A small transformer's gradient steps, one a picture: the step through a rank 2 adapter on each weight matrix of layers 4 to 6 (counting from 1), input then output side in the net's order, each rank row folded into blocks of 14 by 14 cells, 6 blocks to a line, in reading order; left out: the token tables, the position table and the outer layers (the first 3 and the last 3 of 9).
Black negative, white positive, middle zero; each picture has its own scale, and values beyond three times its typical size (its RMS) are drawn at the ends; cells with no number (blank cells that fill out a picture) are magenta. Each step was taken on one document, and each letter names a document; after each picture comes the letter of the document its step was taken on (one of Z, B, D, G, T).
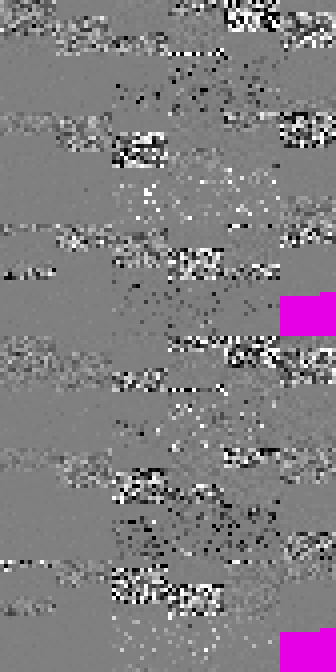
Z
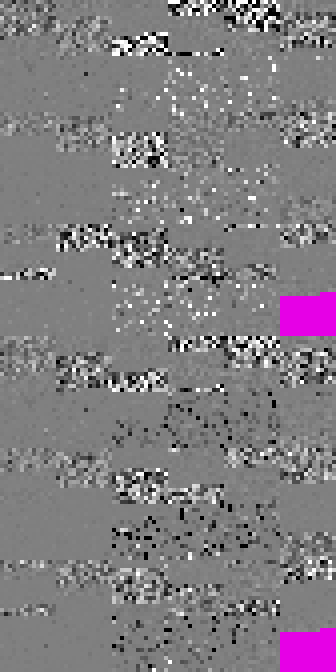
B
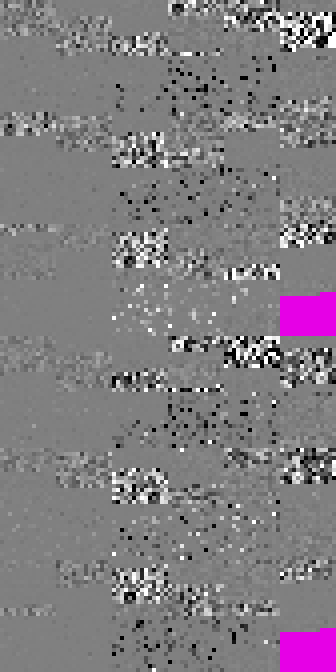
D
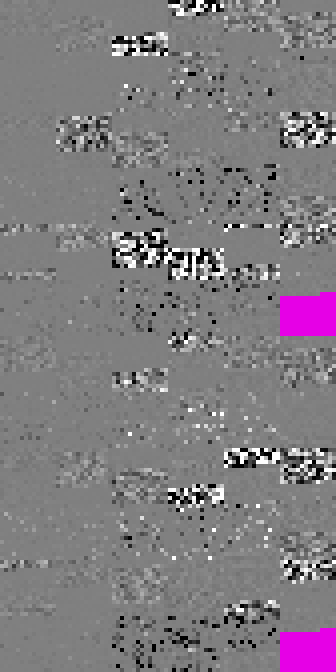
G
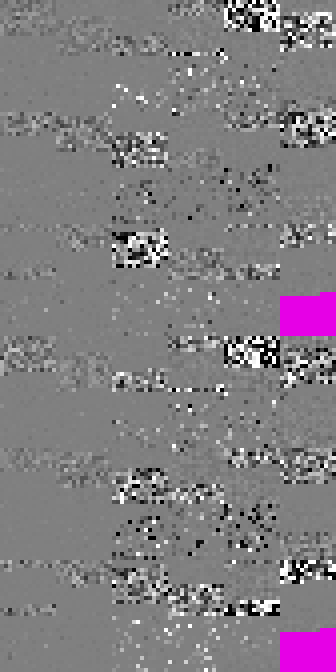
Z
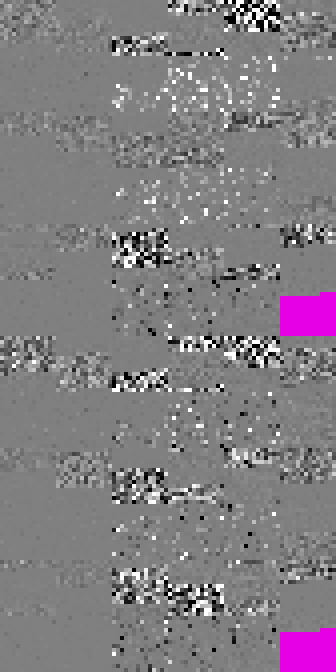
B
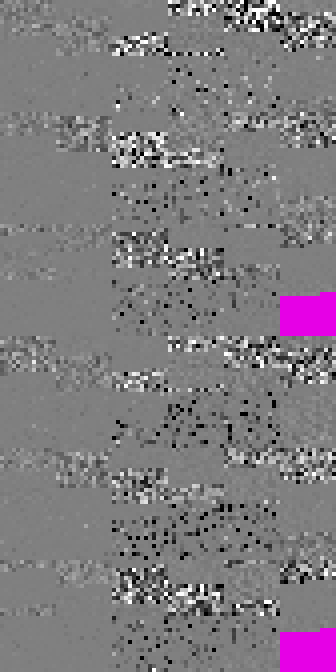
B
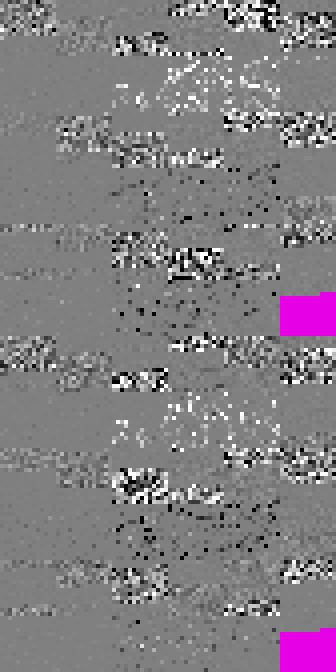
Z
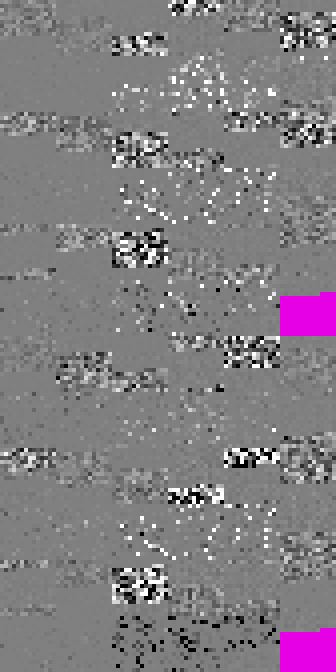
G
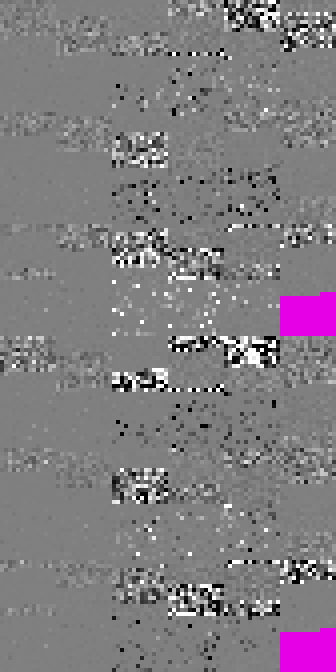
Z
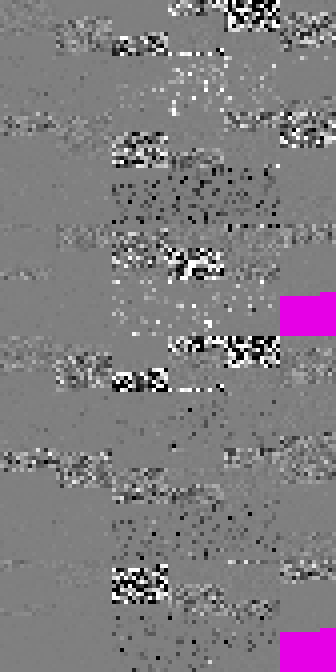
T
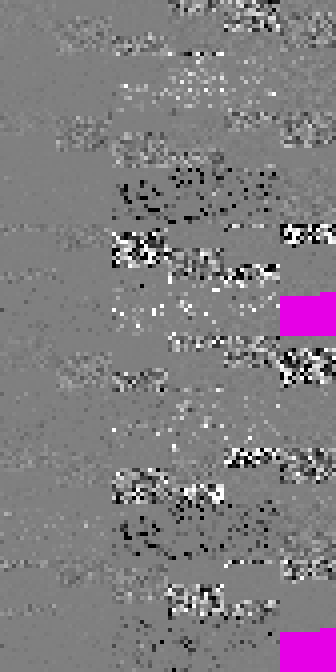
G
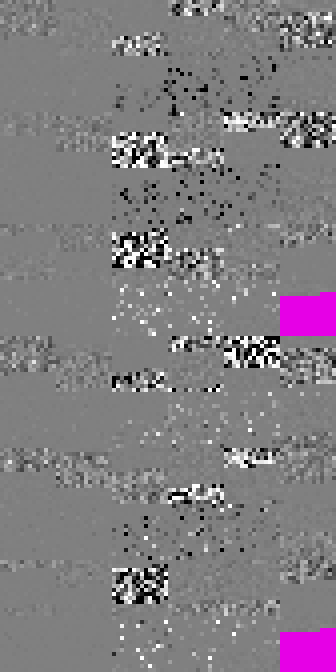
D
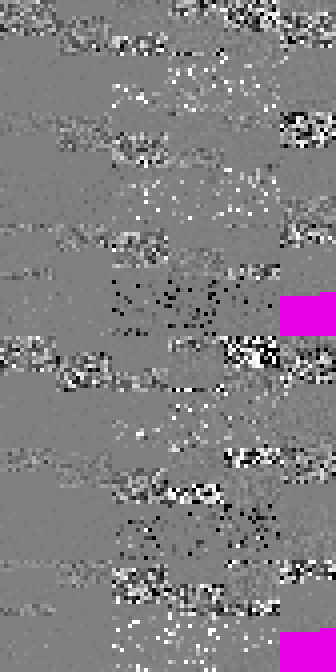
Z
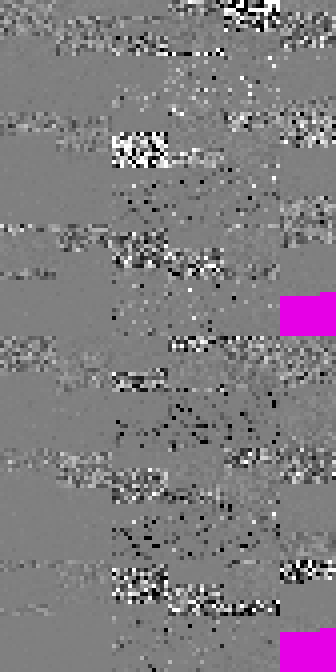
B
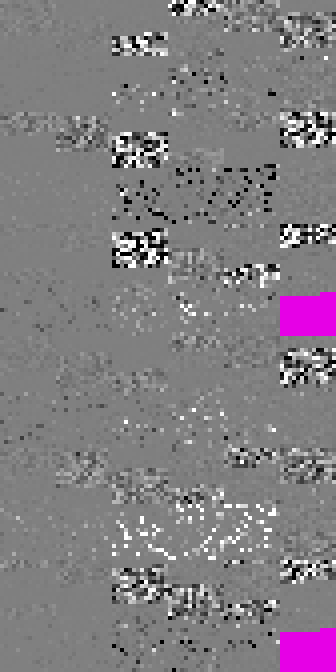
G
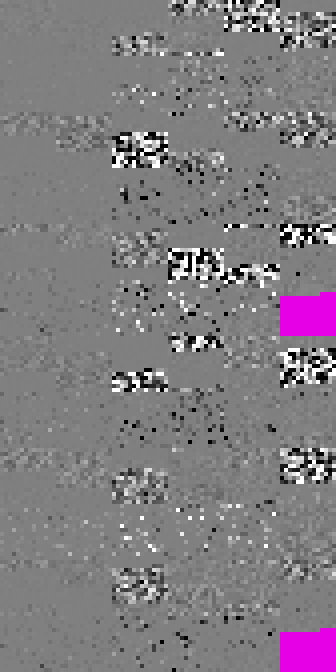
G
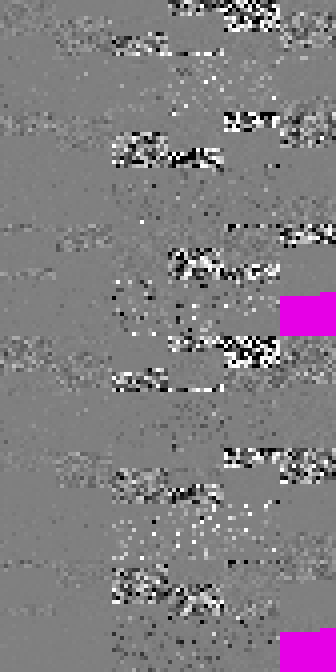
T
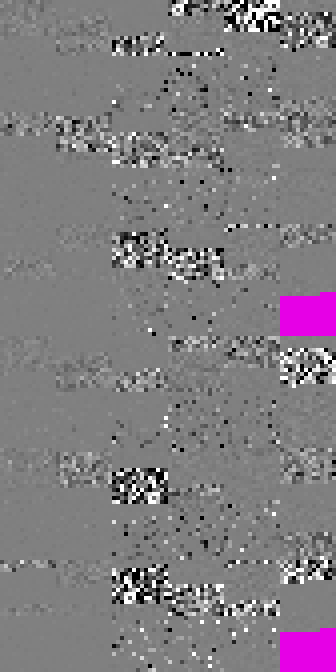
D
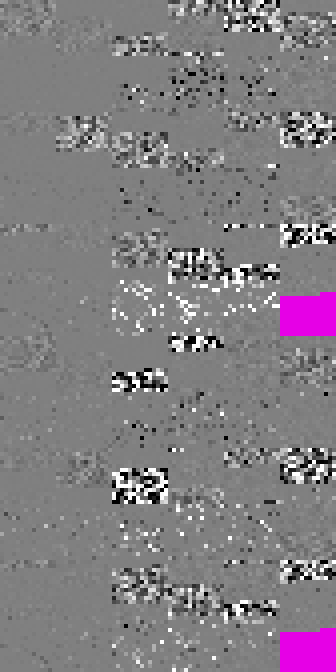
G
